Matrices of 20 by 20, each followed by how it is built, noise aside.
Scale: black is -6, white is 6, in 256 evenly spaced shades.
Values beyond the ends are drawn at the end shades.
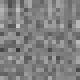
low rank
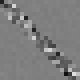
banded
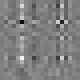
low rank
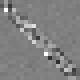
banded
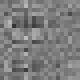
low rank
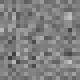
low rank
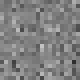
low rank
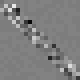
banded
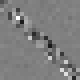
banded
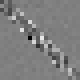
banded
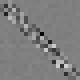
banded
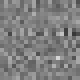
low rank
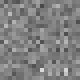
low rank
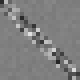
banded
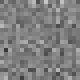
low rank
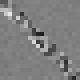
banded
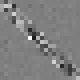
banded
